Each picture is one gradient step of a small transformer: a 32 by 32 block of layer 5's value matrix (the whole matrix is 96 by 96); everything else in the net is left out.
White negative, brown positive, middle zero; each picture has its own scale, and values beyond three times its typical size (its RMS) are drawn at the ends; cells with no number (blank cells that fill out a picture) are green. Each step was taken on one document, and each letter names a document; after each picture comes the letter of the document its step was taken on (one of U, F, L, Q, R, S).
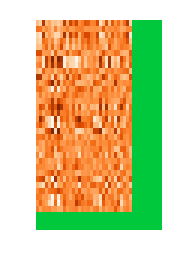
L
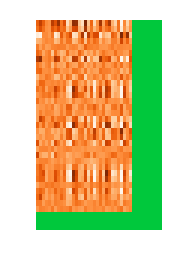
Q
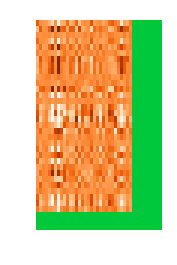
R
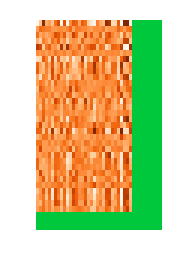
Q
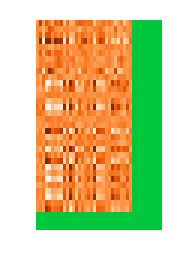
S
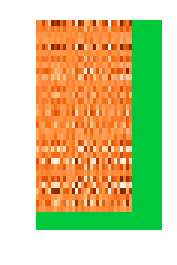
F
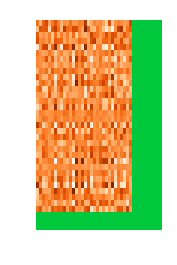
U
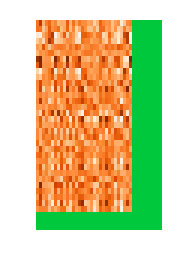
L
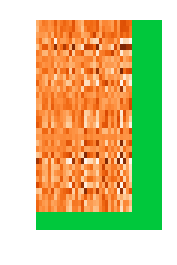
U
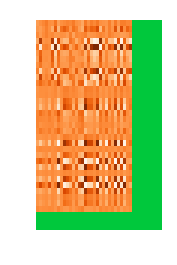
U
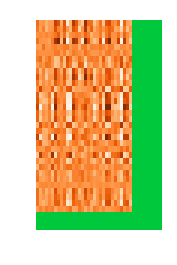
Q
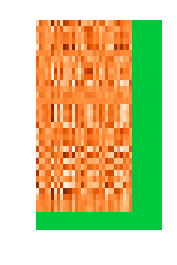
F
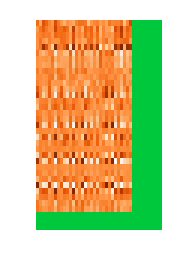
U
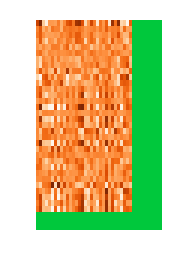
L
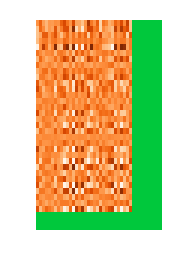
U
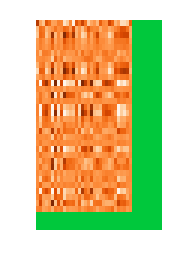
R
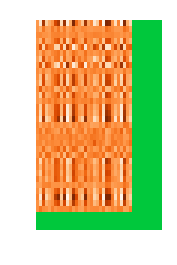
Q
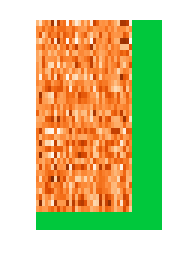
L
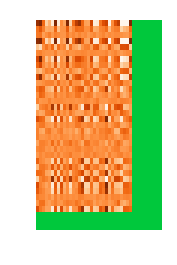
L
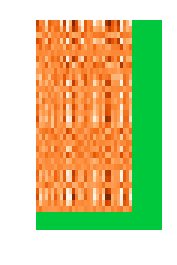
Q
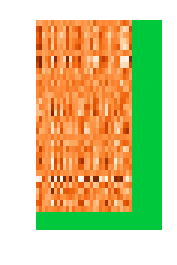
L
